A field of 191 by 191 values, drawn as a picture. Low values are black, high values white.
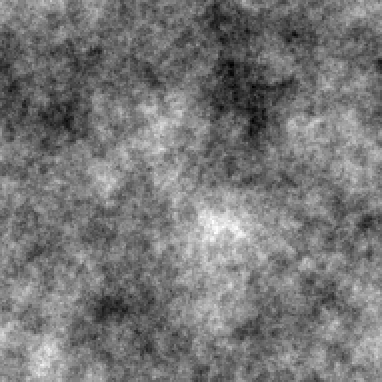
There are no lone odd cells. No single row or column stands out from its neighbours. The centre is the ninth with the highest average. Neither half mirrors the other. The values follow a bell shape.
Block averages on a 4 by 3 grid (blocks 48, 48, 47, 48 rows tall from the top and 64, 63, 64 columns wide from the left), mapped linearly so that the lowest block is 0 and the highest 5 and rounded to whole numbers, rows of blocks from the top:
1 0 1
2 3 3
2 5 3
3 2 3
